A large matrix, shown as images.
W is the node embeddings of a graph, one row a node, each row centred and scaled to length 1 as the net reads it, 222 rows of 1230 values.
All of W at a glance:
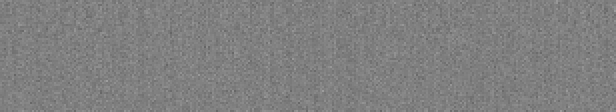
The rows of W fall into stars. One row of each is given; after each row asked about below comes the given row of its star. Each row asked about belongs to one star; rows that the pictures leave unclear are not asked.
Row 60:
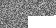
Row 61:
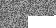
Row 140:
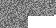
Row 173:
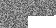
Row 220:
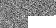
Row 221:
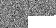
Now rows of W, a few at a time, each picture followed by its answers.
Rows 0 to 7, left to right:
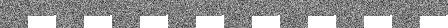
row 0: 221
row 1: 61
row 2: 173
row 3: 221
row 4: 140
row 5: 173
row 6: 140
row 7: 173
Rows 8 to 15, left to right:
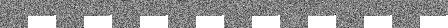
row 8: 61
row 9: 140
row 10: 221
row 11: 60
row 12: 220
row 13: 60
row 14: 220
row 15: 61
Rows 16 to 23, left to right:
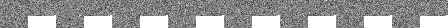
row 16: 140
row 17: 220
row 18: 140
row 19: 221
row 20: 140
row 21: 220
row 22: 140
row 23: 173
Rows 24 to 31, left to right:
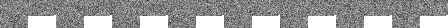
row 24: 220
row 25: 220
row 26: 221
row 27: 173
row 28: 173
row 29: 60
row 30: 173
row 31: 140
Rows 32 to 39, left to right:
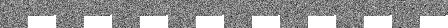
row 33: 173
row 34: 140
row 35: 140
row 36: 61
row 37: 61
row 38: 140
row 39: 221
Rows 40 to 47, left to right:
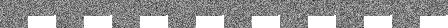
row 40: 140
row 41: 140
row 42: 220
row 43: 173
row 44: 140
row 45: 61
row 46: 140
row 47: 220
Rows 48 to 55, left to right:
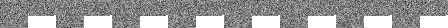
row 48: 61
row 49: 221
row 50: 220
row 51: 221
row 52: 61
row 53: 220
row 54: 140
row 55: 61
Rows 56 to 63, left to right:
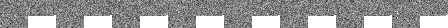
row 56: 221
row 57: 60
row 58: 60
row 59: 61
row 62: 173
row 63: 60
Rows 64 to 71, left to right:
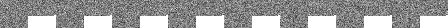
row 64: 140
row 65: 60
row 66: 140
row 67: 60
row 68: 220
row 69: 173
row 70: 173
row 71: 61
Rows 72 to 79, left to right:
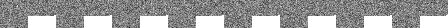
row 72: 61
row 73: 221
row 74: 61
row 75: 140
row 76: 173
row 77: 140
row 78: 60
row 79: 173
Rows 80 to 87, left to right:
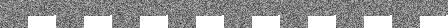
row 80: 220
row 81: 173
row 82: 140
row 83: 60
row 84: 60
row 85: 173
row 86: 221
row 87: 140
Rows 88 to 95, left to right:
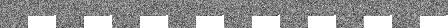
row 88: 60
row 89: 221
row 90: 220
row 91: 173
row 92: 173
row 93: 140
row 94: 140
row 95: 220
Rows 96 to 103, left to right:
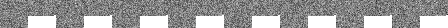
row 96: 173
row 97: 221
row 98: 140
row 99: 140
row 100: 173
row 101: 61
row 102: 220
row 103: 60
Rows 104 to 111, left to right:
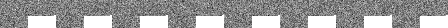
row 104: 173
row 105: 220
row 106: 221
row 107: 173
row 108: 220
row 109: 220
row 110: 60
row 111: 140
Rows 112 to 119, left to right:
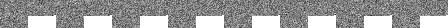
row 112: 173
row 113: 221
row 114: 173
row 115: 60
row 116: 61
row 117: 60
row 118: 220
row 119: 61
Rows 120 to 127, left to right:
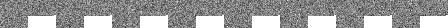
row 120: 220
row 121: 173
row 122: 220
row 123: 140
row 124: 61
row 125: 61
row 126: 220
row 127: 221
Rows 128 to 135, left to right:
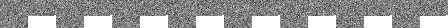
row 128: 61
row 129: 173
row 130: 140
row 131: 60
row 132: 140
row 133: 220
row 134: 221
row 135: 220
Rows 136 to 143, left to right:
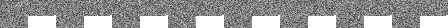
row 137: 173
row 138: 60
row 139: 140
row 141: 61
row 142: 220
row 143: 173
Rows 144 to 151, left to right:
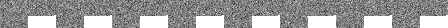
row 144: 220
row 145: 61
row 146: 140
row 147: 221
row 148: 60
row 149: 221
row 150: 173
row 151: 173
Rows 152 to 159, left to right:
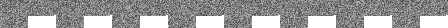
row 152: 140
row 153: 140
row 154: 61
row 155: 220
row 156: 140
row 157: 221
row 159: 60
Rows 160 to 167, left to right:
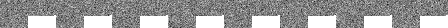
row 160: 61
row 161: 173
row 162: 173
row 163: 220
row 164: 221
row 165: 60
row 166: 220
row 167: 60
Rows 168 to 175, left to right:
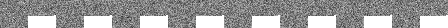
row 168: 60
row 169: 221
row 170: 173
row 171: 61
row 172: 220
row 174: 140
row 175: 60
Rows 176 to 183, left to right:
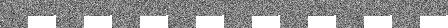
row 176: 220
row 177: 173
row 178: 61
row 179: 140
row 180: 60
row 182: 60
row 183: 61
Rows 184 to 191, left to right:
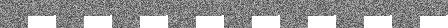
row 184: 221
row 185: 140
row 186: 60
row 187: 221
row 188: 140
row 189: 221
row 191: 173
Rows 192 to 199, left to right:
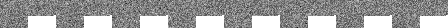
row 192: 221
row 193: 221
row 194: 61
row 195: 220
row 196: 61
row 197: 61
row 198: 221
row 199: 140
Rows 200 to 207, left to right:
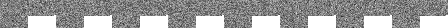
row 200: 220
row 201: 173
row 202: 61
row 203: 173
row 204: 221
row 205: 220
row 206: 61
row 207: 221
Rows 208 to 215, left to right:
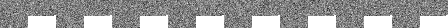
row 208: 173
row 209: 60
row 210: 140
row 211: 221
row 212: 220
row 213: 61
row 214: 140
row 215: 173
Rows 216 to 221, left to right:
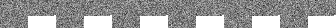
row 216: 60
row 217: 140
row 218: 221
